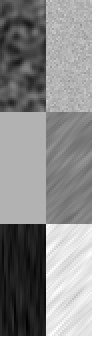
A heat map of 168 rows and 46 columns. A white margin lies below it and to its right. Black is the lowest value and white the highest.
It is made of 3 by 2 panels. Panel 1,1: low, blotchy. Panel 1,2: high, fine-grained, faint in contrast. Panel 2,1: high, flat. Panel 2,2: middling, slanting up to the right, faint in contrast. Panel 3,1: very low, streaked downward, faint in contrast. Panel 3,2: very high, slanting up to the right, faint in contrast.
